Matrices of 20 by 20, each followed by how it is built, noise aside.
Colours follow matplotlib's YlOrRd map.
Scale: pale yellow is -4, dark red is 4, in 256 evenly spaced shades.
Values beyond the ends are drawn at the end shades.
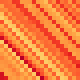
Toeplitz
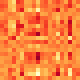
low rank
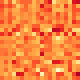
low rank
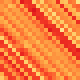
Toeplitz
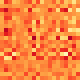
low rank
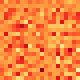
low rank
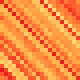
Toeplitz
